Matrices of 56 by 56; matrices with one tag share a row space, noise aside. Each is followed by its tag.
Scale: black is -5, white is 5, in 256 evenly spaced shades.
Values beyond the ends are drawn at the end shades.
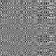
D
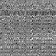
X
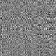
D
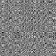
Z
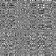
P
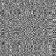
Z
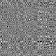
D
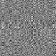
Z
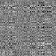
P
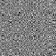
Z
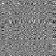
Z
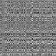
X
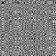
Z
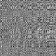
D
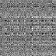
X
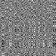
Z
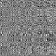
D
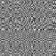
Z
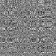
P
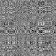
P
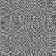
Z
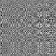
D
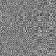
D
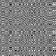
Z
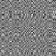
Z
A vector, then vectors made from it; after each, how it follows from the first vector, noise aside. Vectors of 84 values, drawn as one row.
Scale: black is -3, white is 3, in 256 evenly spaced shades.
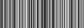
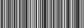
sign-scrambled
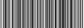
wrapped around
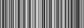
sign-scrambled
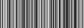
wrapped around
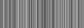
shrunk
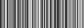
wrapped around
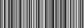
wrapped around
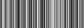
sign-scrambled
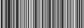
wrapped around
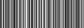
sign-scrambled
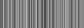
shrunk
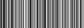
wrapped around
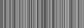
shrunk
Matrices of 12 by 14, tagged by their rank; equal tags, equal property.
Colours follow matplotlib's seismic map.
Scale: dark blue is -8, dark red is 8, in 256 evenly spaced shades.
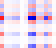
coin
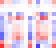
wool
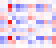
wool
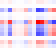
coin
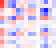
wool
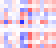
wool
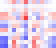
wool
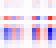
coin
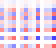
coin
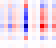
coin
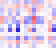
wool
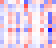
wool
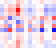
wool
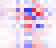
wool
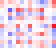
wool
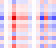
coin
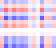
coin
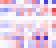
wool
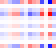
coin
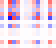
coin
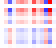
coin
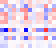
wool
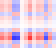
coin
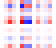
coin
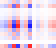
coin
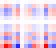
coin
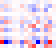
wool
